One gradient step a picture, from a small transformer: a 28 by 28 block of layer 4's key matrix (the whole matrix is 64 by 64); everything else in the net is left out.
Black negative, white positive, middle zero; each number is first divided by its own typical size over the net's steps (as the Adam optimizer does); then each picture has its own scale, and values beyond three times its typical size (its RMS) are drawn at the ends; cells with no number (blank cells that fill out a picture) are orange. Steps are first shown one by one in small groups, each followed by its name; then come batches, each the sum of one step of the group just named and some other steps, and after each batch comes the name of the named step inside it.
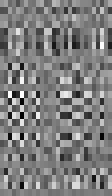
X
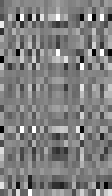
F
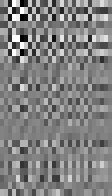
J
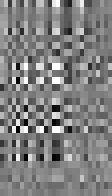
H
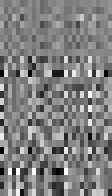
J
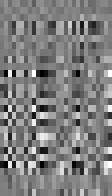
J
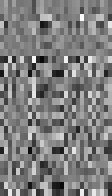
J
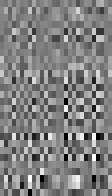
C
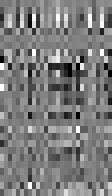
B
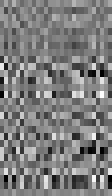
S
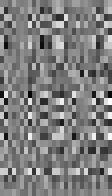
S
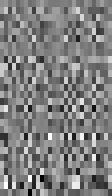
C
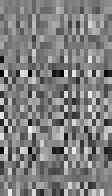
B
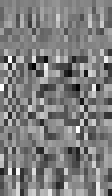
B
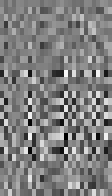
C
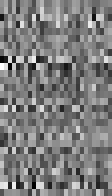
B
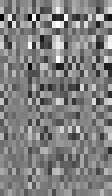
B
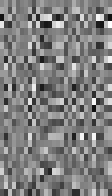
C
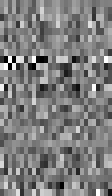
B
